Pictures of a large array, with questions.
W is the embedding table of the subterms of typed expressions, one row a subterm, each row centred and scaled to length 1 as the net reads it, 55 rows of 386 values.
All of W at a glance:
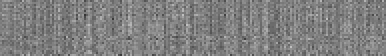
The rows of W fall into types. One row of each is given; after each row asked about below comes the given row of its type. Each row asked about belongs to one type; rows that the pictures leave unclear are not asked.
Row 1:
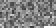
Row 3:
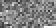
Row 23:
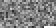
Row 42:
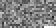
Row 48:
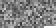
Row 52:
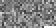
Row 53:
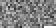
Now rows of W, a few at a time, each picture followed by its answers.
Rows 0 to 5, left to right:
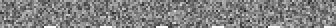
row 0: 48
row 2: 53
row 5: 23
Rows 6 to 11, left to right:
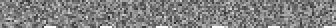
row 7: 53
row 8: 1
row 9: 42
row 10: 53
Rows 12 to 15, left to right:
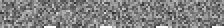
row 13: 3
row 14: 53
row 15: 53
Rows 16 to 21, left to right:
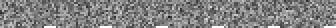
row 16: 48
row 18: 53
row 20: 1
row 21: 3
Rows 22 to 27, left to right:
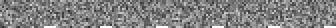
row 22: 48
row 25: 48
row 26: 52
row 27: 23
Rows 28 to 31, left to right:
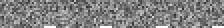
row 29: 3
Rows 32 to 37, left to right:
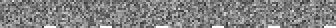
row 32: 23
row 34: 3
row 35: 23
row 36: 42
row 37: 42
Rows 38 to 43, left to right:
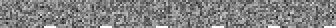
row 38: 53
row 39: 48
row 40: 52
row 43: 48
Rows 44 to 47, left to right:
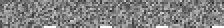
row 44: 3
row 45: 42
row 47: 48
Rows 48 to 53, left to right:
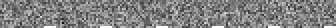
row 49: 42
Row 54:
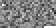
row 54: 1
